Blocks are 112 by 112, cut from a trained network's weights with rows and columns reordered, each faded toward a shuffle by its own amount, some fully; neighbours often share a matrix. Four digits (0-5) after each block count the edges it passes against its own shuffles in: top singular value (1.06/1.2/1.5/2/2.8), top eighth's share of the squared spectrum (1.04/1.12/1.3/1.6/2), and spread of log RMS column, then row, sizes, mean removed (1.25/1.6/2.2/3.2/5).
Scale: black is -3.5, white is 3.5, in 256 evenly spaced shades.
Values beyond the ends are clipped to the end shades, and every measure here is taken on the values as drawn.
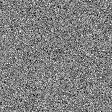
0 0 0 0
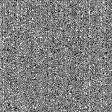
2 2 1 1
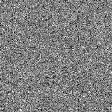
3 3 1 1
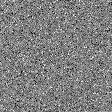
0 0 0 0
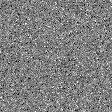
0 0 0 0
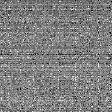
4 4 3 3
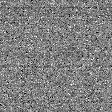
2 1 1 0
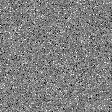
0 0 0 0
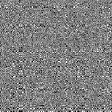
4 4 3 3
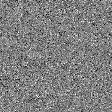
2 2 1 1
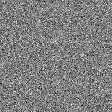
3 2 0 1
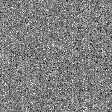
1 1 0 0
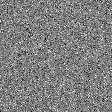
0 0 0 0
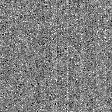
2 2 1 1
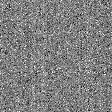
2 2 0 1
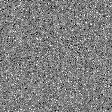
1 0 0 0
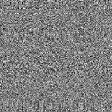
4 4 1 3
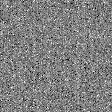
1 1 0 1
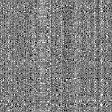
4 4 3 3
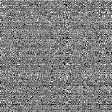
3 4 3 2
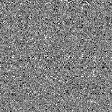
3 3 2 2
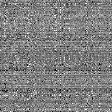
4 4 3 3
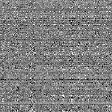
4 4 3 3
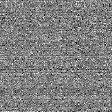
3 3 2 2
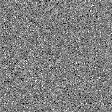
2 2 1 1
